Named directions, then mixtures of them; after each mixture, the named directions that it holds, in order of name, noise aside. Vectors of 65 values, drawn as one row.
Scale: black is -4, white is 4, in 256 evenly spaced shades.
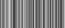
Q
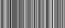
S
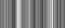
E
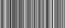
S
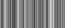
E, S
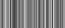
Q, S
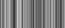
E, Q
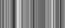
E, Q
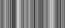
E, S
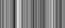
E, Q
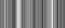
E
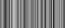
Q, S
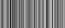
S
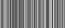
S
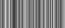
Q, S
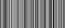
S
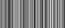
E, Q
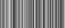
Q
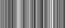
E, Q
